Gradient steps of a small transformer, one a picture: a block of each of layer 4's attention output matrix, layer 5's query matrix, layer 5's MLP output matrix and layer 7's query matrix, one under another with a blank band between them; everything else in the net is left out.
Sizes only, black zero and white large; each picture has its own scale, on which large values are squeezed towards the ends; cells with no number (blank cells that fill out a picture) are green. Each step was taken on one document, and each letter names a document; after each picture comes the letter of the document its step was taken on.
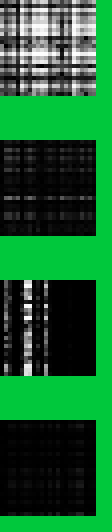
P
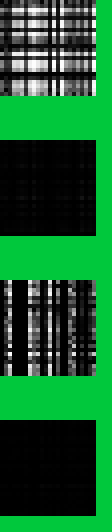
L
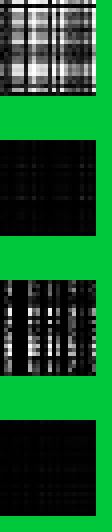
L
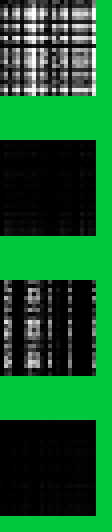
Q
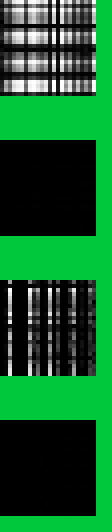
L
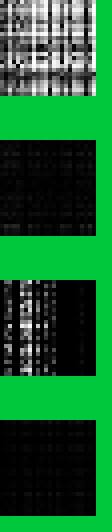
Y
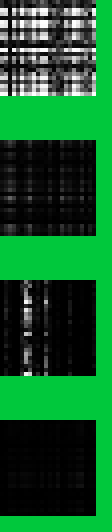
P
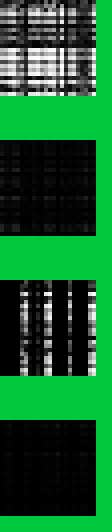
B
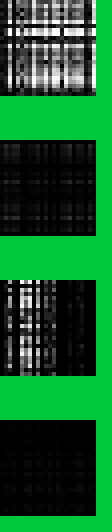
Y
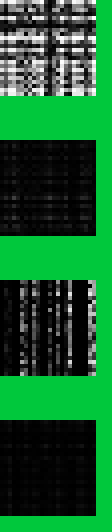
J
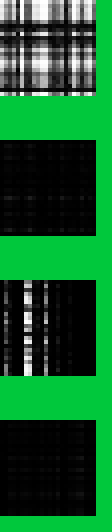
P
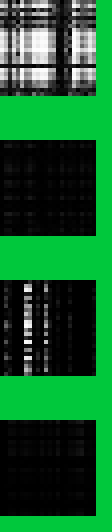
P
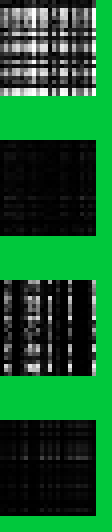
Q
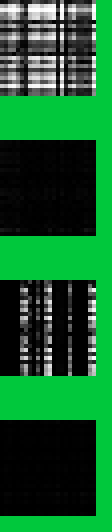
B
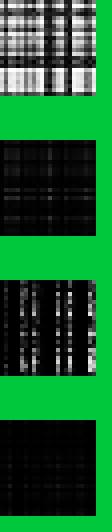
J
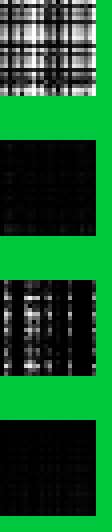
Q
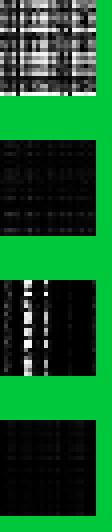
P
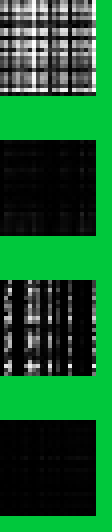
Q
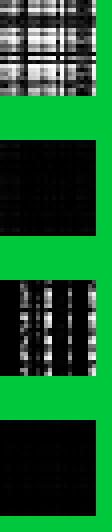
B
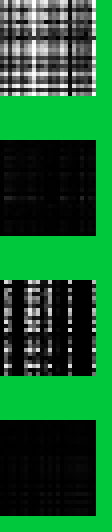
Q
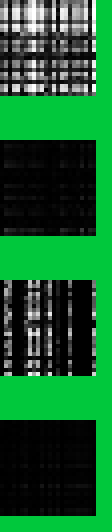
Q
